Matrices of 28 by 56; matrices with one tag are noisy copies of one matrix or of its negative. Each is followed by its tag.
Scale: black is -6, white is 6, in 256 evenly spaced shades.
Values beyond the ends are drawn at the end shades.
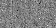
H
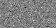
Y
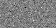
Y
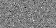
Y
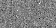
H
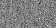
H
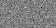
Y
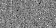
H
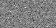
Y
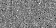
H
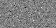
Y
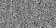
H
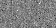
H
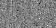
H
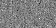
H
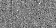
H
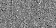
H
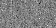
H
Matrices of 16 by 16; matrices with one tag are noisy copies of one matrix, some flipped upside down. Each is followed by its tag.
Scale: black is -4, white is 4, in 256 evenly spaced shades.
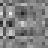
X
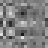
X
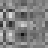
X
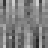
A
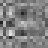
X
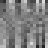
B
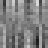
A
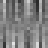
A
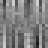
A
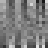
B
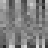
B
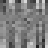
B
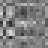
X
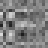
X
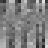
B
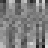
B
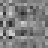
X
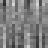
A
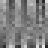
B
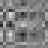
X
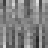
A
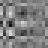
X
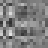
X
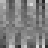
B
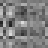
X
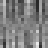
A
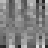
B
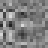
X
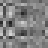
X
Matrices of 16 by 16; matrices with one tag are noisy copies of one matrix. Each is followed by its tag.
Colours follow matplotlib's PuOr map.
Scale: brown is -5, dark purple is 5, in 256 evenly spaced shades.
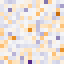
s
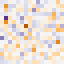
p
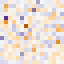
p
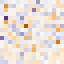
p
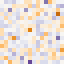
s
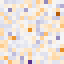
s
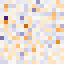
p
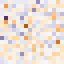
p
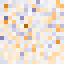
p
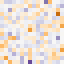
s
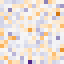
s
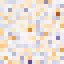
s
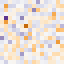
p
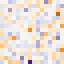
s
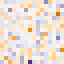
s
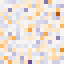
s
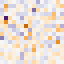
p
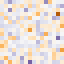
s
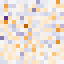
p
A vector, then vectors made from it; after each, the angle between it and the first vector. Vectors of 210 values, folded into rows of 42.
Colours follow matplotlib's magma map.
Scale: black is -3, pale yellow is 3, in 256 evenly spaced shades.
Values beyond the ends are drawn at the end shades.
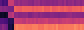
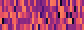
orthogonal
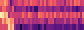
nearly opposite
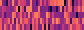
orthogonal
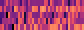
partly aligned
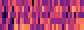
partly aligned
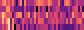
partly opposed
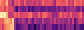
nearly opposite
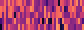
orthogonal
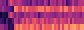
nearly parallel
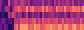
nearly parallel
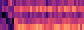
nearly parallel
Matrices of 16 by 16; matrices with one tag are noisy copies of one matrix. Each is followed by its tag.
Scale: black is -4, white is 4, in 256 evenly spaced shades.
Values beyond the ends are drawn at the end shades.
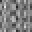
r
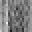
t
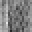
t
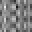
r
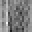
t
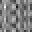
r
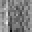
t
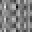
r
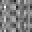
r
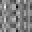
r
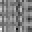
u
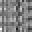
u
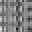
u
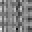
u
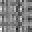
u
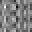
r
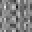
r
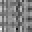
u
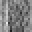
t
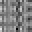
u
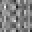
r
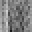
t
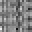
u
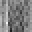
t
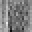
t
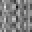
r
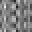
r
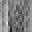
t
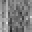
t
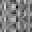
r
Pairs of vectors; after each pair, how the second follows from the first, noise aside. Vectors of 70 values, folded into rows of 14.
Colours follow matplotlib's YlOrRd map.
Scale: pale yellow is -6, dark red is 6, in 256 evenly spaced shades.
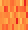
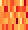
scaled up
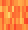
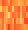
copied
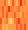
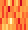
scaled up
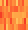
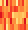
scaled up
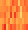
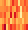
scaled up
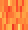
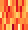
scaled up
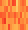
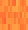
shrunk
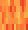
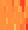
partly zeroed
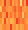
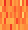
copied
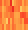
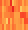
copied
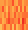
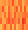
copied
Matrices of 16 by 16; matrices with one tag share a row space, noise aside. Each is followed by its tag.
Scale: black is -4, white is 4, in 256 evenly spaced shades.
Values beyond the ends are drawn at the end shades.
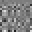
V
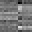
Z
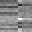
Z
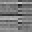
Z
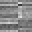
Z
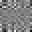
V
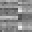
Z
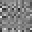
V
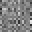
V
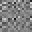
V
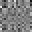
V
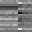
Z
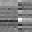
Z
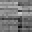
Z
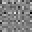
V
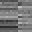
Z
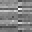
Z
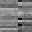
Z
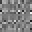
V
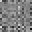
V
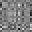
V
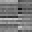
Z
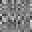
V
